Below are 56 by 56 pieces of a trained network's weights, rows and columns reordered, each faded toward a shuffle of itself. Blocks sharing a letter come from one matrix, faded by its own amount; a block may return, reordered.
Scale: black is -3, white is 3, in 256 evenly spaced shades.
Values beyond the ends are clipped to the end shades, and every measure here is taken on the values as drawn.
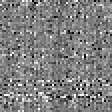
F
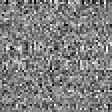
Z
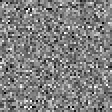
Z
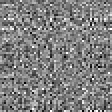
Z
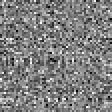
Z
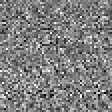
Z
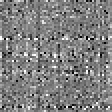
F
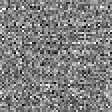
Z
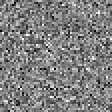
Z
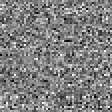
Z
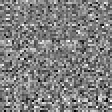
Z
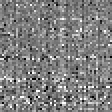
F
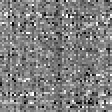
F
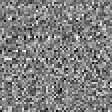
Z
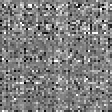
F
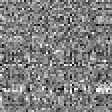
Z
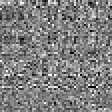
Z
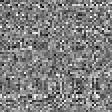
Z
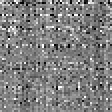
F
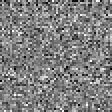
Z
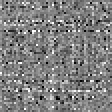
F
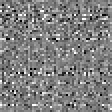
F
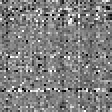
F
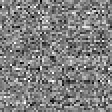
Z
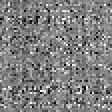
F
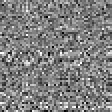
Z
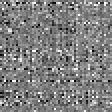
F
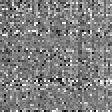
F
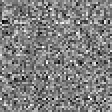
Z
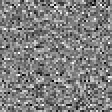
Z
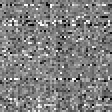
F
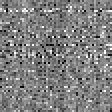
F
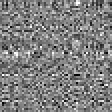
Z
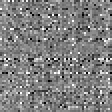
F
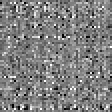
F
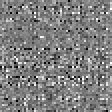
F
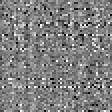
F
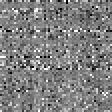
F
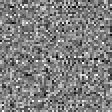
Z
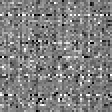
F
